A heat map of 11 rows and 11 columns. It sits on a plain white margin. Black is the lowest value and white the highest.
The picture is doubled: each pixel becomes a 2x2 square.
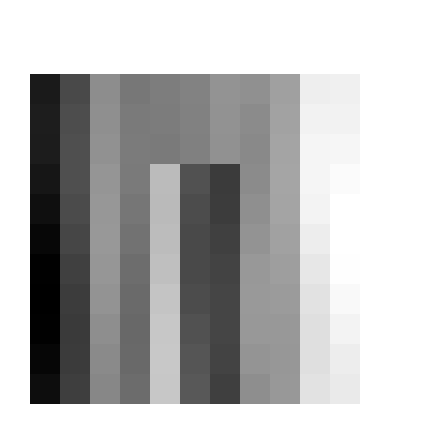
An odd patch, calmer than its surroundings, sits in the top middle. There is an overall slope up to the right. The ninth with the lowest average is the bottom left. Streaks run downward.
